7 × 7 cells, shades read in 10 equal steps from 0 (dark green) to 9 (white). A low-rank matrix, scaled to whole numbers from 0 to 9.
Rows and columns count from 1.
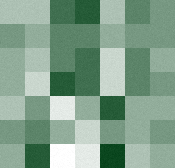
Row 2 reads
4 5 3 3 5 4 4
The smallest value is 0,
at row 7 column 5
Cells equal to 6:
6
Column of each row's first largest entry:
1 2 5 2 3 4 3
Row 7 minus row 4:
0 -6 8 6 -7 3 1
